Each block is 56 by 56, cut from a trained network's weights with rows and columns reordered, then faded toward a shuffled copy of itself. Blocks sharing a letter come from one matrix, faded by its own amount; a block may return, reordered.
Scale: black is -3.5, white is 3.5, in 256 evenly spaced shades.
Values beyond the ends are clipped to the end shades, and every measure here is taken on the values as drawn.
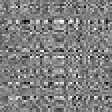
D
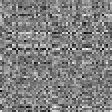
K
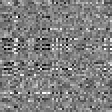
D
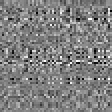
D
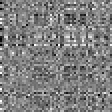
D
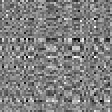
K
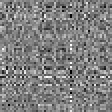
D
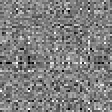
D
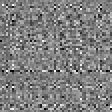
D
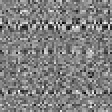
K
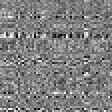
D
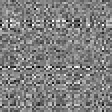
K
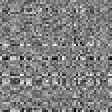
K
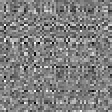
K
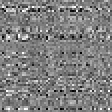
D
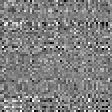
D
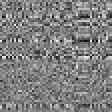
K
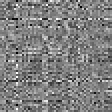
D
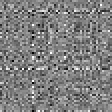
D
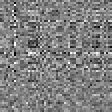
D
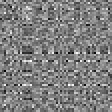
K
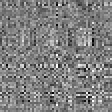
K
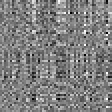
K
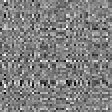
K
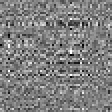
K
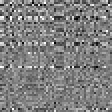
D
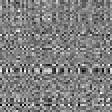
K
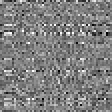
D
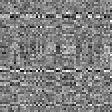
K
